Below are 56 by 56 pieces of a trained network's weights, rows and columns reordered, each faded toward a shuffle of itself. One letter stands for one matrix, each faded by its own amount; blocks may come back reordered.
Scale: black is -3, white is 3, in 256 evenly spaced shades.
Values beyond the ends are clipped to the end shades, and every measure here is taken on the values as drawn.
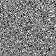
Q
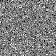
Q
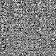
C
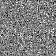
Q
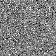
Q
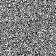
Q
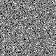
Q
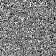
Q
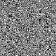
C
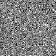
C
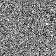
Q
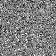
Q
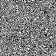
Q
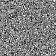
Q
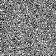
Q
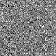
C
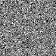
Q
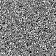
Q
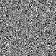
C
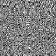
C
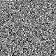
Q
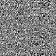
C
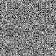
C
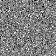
Q
